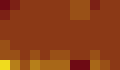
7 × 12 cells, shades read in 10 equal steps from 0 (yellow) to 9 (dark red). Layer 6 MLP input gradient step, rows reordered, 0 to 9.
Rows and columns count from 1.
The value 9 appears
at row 1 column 1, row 7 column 8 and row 7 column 9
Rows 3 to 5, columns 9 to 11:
7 7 7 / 7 7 7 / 7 7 7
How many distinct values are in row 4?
1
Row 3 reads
7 7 7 7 7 7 7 7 7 7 7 7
